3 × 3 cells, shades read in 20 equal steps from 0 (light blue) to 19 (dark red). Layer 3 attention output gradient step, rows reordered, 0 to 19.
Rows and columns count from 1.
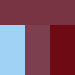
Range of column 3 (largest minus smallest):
4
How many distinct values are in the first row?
1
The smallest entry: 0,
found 2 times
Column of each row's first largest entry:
1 3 3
